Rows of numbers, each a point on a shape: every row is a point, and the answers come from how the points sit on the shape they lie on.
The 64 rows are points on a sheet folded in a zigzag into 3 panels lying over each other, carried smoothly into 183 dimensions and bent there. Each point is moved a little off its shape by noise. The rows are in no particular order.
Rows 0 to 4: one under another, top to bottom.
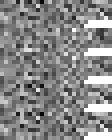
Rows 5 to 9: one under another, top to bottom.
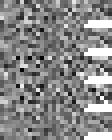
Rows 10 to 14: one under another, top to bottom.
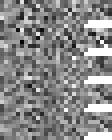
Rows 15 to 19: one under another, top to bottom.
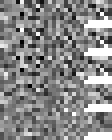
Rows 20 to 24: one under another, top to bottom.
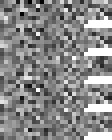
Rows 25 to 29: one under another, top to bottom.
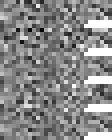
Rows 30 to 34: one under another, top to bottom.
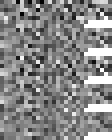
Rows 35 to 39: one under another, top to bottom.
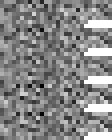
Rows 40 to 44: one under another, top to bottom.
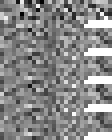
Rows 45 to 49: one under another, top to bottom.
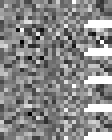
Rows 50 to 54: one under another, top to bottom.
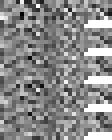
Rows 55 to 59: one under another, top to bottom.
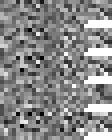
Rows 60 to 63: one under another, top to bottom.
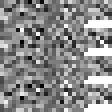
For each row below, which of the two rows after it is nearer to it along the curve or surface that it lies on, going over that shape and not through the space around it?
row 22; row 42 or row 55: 42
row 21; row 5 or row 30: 30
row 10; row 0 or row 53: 53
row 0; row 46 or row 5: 46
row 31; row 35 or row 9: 9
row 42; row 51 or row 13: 51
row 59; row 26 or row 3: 26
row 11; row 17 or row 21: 17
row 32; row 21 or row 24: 24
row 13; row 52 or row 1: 52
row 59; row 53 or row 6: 6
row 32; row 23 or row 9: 9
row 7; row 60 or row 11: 11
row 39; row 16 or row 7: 7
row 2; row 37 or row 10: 10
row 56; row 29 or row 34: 34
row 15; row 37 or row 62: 37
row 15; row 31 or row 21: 31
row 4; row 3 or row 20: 20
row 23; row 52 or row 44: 52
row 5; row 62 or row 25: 62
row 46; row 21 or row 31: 31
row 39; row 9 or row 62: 9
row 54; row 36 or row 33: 33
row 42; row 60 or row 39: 60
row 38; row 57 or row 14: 14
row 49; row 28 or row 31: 28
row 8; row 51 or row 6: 6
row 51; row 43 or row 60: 43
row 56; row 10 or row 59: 10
